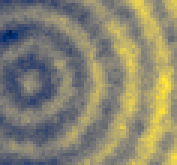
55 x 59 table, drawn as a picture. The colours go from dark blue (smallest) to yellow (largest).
Grain: blotchy. Slope: up to the right. Lone odd cells: none. Rings: centred on the middle left.
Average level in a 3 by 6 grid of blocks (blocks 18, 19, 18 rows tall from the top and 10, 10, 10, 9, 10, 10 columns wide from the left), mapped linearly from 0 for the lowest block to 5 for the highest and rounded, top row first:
0 1 2 3 4 4 | 0 1 2 3 4 5 | 1 1 2 3 4 5
